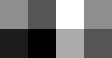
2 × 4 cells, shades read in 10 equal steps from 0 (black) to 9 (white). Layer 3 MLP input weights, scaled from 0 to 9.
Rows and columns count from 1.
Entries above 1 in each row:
4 2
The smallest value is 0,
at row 2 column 2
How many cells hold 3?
2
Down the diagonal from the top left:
5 0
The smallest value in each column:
1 0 6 3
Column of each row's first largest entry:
3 3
